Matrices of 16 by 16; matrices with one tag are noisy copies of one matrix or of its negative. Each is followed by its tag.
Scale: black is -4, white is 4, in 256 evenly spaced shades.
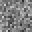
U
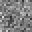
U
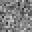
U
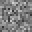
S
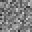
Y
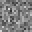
S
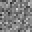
Y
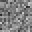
Y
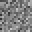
Y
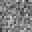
U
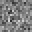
S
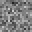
S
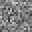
S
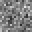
U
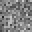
U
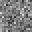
U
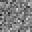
Y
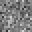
U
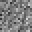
Y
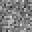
U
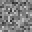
S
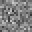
S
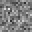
S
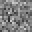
S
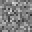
S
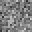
U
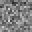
S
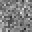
U
